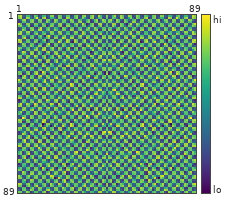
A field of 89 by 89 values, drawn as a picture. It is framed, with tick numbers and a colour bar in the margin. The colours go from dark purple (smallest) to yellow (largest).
Grain: checkered. Slope: none. Histogram: two levels. Odd rows or columns: none. Seam: none. Mirror symmetry: left to right.
